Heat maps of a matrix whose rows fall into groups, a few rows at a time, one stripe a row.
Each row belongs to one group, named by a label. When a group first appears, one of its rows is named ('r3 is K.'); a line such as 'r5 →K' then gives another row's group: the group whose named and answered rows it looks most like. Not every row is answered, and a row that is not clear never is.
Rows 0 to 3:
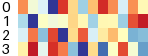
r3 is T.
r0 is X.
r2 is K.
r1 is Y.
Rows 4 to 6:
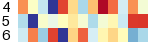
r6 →K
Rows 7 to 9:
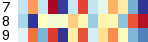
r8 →Y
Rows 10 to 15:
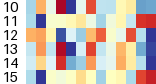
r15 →Y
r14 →K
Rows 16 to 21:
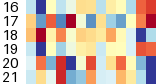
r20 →K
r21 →K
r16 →Y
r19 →Y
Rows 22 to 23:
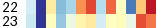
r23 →Y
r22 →Y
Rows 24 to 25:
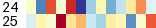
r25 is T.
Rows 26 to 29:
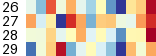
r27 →X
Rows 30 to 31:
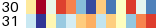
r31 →Y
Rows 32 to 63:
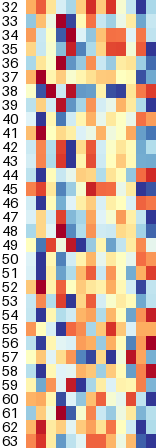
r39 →K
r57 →T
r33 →K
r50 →Y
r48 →K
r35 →X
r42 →K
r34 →X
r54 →Y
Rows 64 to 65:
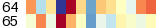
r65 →T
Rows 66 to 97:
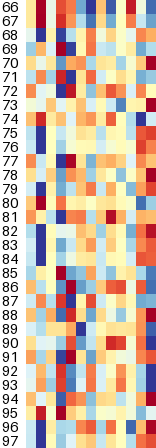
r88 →X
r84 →Y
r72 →X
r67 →T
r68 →Y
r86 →X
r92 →K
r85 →K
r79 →Y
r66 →T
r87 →K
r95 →T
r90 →X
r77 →X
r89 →X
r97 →Y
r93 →K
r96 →Y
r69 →K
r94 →X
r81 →X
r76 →Y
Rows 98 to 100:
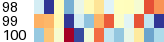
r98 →Y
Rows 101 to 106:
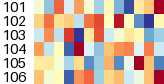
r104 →X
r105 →T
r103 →K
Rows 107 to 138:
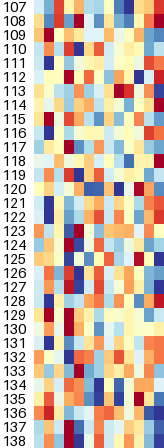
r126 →K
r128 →Y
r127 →K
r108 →X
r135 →T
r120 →T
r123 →X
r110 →K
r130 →T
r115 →T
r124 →K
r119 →K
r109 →T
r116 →Y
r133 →X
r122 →Y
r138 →K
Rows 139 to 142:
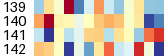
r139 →K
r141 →Y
